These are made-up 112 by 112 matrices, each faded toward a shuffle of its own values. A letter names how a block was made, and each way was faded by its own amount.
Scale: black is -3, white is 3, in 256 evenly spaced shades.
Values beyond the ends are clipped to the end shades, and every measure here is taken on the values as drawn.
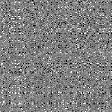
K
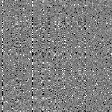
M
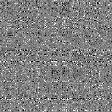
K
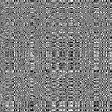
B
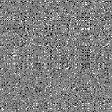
K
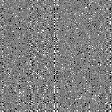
M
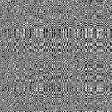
B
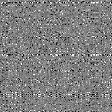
K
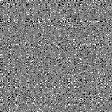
K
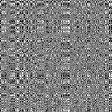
B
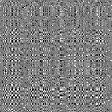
B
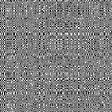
B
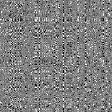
M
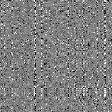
M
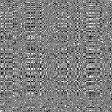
B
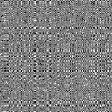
B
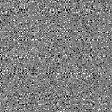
K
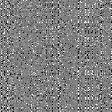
M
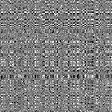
B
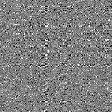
K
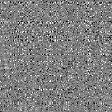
K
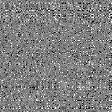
K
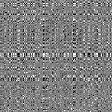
B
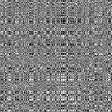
B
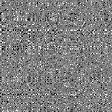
K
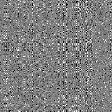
M
